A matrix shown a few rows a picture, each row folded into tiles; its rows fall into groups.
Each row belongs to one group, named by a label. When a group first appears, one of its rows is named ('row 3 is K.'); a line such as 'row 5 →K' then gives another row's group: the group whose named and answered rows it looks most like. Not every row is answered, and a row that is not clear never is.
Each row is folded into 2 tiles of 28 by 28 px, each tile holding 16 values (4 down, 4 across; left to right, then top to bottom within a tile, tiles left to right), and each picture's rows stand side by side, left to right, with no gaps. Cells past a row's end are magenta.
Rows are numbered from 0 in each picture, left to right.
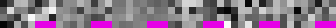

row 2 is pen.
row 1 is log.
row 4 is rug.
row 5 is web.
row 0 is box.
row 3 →log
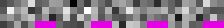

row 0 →box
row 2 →rug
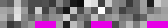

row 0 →pen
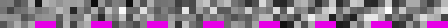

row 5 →box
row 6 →box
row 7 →box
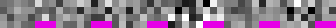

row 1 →log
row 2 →web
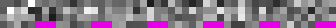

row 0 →box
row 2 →pen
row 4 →pen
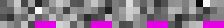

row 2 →pen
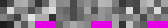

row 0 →box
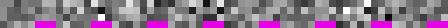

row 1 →web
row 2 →pen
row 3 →log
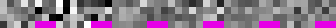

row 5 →web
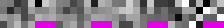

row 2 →pen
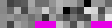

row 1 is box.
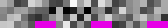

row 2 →box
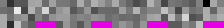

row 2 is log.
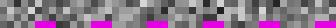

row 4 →pen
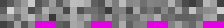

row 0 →box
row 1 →log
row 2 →web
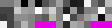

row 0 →rug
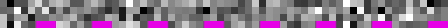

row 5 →rug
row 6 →web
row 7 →pen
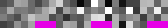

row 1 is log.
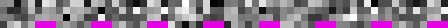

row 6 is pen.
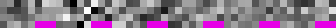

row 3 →box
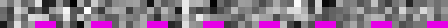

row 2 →web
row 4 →box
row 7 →rug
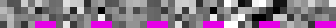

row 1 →web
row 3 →web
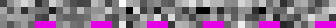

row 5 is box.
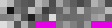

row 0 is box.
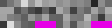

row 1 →web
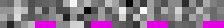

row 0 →pen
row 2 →rug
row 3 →rug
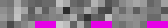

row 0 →pen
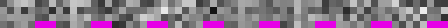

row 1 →log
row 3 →web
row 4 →log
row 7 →rug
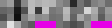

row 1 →rug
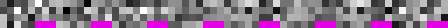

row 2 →rug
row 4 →log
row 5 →pen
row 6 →log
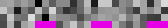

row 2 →log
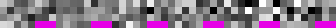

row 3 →web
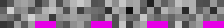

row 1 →log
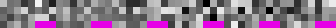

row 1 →rug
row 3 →web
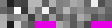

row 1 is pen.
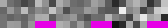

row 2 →box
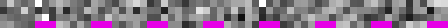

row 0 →web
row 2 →log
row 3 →rug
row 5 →box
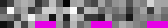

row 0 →box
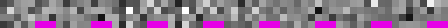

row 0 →box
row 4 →rug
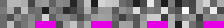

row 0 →web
